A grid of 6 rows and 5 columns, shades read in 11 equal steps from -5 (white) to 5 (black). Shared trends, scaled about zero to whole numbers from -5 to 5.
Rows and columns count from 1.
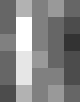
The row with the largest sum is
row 6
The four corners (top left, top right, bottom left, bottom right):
1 1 2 1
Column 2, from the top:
-2 -5 -5 -4 -4 -2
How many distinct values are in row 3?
4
